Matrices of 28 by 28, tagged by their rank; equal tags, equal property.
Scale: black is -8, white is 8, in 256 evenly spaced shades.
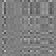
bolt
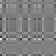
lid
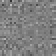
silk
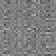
silk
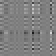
lid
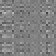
bolt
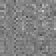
silk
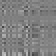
bolt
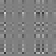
lid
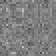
silk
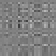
bolt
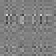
bolt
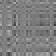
bolt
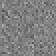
silk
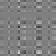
lid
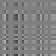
lid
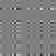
lid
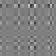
lid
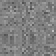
silk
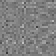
silk
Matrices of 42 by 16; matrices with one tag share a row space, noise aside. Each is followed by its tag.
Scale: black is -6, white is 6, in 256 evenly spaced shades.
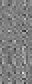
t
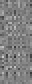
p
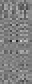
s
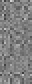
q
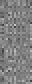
p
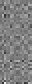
q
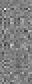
q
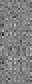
p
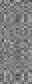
q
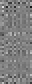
p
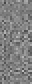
q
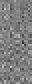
q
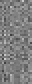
q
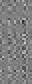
t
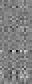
s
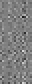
t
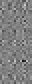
t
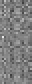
q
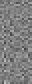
q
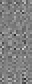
t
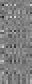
p
